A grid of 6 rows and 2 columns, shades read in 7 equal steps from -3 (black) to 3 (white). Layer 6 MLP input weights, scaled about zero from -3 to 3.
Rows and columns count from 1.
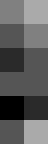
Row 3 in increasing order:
-2 -1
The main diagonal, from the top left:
0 0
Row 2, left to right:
-1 0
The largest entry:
1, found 2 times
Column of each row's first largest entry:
2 2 2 1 2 2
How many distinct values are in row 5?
2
